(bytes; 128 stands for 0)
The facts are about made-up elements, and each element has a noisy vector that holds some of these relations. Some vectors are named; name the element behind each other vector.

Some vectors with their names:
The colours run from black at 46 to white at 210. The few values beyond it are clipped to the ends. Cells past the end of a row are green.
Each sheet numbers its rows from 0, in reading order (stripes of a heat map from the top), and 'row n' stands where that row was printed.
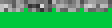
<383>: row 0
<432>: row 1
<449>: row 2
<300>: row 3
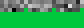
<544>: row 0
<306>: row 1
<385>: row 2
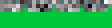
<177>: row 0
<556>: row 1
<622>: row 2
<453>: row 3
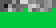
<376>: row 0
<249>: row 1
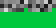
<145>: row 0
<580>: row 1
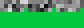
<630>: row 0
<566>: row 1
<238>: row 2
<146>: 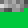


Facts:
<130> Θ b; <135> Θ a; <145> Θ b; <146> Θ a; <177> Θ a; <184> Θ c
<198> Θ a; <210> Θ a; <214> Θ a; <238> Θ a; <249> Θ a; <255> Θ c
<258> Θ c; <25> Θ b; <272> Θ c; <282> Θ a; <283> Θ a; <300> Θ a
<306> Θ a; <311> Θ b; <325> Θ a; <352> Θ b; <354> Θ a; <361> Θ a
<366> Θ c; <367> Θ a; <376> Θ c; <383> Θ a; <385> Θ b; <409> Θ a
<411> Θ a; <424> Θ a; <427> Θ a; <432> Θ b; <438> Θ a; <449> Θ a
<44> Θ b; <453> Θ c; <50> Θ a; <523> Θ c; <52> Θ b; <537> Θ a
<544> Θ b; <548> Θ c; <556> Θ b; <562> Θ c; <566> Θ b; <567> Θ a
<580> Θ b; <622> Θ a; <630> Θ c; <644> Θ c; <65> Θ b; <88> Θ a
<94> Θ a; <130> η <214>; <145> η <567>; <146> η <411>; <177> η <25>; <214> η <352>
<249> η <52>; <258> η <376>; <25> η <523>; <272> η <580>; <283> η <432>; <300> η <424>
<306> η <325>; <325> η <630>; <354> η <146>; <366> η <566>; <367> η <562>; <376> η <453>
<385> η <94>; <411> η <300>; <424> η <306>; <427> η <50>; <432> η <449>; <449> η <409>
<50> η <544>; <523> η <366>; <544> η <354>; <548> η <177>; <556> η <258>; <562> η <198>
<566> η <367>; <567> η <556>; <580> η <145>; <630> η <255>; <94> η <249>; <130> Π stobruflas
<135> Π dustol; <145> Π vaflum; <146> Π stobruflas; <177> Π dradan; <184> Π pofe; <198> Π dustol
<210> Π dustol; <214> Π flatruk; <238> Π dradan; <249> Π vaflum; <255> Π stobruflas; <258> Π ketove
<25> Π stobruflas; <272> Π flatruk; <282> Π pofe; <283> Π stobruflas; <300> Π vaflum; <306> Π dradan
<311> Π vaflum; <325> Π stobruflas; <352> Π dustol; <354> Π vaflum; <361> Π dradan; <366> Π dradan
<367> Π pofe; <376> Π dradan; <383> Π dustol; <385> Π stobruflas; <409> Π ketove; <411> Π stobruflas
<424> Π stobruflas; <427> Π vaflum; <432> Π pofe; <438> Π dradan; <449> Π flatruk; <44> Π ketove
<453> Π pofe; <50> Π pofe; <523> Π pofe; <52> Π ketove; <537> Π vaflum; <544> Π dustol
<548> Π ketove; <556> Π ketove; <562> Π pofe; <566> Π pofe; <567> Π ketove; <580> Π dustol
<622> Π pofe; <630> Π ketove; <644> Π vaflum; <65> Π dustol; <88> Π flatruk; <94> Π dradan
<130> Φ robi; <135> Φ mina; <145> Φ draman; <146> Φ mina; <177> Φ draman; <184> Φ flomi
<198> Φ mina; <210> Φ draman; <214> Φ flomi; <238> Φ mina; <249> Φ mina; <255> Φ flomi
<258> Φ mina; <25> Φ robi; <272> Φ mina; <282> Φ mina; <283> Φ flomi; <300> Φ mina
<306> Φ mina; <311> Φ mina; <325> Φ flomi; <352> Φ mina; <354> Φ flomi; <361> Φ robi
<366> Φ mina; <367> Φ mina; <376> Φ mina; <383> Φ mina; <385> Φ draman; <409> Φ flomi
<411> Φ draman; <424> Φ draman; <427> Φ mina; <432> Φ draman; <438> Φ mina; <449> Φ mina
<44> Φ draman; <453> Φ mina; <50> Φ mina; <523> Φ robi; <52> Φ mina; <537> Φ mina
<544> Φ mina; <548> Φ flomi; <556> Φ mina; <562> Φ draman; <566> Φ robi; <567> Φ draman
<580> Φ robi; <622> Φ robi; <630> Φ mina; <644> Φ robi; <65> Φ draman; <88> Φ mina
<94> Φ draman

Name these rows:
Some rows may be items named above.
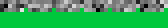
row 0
<523>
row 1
<306>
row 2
<354>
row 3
<52>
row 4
<214>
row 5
<255>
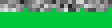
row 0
<567>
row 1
<354>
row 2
<630>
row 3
<146>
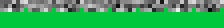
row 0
<258>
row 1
<282>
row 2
<44>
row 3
<367>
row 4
<644>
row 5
<65>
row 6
<258>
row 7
<311>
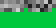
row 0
<50>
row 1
<580>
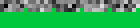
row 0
<562>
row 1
<361>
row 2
<25>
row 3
<210>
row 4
<548>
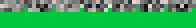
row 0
<146>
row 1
<556>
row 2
<409>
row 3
<548>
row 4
<272>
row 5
<366>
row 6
<130>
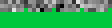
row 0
<361>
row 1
<352>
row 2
<184>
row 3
<50>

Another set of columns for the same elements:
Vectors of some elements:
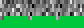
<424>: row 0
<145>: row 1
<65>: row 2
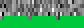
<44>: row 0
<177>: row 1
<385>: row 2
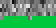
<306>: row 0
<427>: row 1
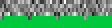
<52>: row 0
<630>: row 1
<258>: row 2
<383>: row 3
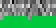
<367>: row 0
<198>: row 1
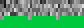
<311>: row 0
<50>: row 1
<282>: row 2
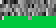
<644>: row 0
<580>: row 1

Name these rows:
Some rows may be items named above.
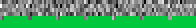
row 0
<146>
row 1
<562>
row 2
<130>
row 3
<523>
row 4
<352>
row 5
<453>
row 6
<367>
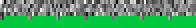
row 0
<255>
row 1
<214>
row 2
<130>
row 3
<548>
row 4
<453>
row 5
<567>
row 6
<544>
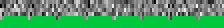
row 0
<566>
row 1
<65>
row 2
<272>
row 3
<311>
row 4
<354>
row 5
<409>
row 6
<25>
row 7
<300>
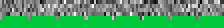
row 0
<210>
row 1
<306>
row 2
<258>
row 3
<622>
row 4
<556>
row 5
<644>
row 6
<361>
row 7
<453>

